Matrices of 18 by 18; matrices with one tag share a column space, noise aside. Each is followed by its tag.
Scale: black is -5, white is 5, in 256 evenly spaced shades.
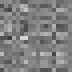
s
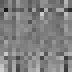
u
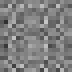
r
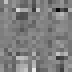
u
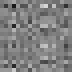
r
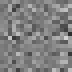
s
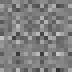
s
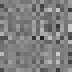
s
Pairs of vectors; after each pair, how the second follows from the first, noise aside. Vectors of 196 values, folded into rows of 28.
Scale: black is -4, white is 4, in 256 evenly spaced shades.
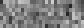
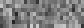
reversed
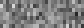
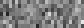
reversed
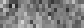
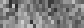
copied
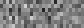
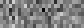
copied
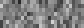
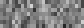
reversed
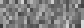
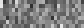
reversed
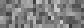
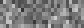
wrapped around
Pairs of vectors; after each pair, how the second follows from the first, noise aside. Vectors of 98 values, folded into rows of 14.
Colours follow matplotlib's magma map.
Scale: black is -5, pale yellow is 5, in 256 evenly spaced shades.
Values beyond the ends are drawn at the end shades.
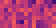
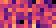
scaled up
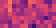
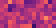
sign-scrambled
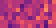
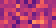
shuffled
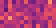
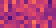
negated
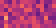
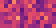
shuffled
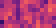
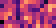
scaled up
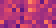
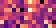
scaled up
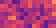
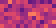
shuffled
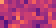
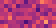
shuffled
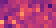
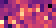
scaled up
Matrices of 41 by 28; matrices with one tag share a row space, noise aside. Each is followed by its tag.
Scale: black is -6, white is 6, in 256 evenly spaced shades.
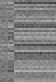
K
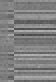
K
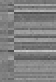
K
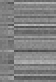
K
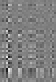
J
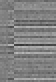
K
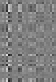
J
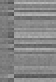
K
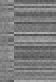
K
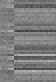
K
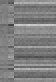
K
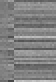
K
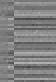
K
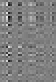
J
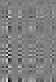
J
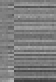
K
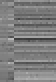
K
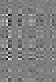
J
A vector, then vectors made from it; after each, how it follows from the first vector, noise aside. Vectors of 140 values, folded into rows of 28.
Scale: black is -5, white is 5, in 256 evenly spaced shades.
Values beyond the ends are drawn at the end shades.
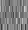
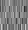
negated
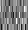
scaled up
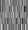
negated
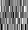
scaled up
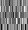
scaled up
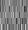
negated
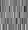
negated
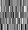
scaled up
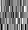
scaled up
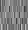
negated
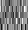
scaled up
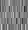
negated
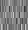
negated
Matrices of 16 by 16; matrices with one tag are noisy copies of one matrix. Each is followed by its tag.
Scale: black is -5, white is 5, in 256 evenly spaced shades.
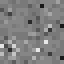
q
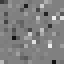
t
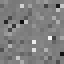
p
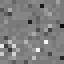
q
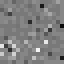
q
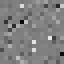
p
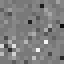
q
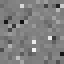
p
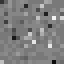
t
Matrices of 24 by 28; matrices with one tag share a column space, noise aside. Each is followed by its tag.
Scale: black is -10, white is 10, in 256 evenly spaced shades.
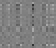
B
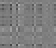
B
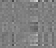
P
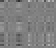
P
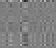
P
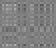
B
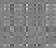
B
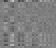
P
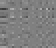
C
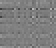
C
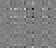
C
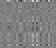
P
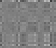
P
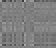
P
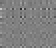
C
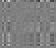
P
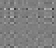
C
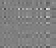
C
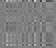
P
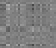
B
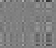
P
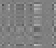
B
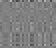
P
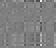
P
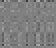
P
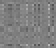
B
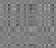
B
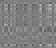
B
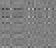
C
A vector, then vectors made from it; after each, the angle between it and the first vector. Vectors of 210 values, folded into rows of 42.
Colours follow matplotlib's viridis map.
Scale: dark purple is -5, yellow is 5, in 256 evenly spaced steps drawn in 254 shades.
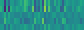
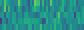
partly opposed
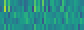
nearly opposite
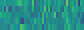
partly aligned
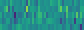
orthogonal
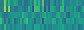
nearly opposite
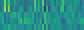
nearly opposite
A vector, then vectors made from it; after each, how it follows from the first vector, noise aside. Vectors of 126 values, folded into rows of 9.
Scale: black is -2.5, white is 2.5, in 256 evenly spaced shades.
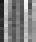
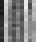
copied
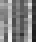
reversed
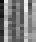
copied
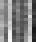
reversed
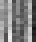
reversed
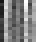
copied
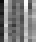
copied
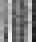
reversed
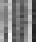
reversed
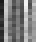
copied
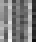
reversed
